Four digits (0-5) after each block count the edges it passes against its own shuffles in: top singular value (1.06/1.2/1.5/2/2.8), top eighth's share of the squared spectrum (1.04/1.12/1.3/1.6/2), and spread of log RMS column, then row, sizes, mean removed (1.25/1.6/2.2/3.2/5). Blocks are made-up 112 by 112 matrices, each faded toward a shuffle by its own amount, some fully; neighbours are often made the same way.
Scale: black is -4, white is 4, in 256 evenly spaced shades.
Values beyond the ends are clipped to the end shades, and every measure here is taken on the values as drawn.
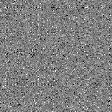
4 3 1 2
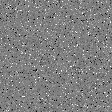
0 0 0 0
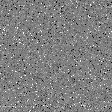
0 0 0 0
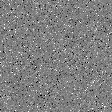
0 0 0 0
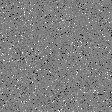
0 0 0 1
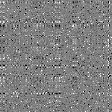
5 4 2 2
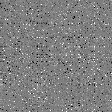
4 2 1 1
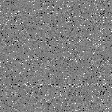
4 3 1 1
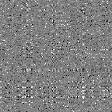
4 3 2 2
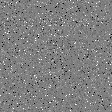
2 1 0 0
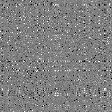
4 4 2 2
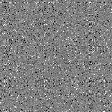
4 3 1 2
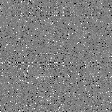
4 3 1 2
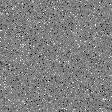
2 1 0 0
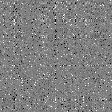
4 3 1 2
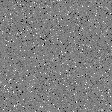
0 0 0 0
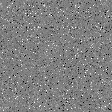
2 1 0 0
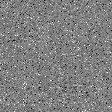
3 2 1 1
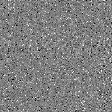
4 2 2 1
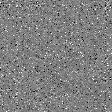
3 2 1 0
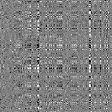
5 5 4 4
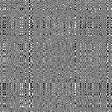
5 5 4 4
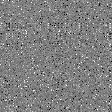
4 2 1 1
